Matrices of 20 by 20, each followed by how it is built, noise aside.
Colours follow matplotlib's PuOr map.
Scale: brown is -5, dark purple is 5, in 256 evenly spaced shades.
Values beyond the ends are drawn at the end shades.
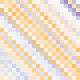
Toeplitz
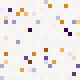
sparse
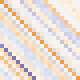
Toeplitz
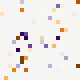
sparse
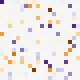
sparse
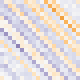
Toeplitz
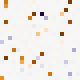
sparse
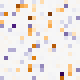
sparse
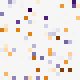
sparse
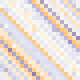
Toeplitz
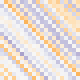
Toeplitz
